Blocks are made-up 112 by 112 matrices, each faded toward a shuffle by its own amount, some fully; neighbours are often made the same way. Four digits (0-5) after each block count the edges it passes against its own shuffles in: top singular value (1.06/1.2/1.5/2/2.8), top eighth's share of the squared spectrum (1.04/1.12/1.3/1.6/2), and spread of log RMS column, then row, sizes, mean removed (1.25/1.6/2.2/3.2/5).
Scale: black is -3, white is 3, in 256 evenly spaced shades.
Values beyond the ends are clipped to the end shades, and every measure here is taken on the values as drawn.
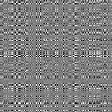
5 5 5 5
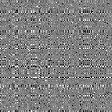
5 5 3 4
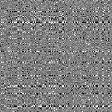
5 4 3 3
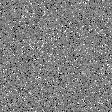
2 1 0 0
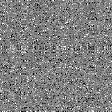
4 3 1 2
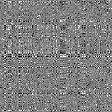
5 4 3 3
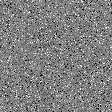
0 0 0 0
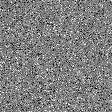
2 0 0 0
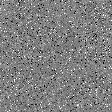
1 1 1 1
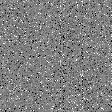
1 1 1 0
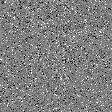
0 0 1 0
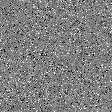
0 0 0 0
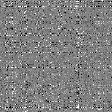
4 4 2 3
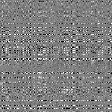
5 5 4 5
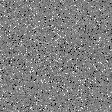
1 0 0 0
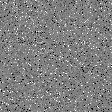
1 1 0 0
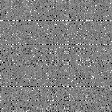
4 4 2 3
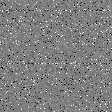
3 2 0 1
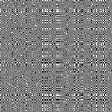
5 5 4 4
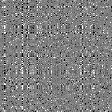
5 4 3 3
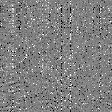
4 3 2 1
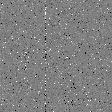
3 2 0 0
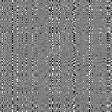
5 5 4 3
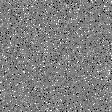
2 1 0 0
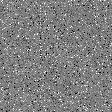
1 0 0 0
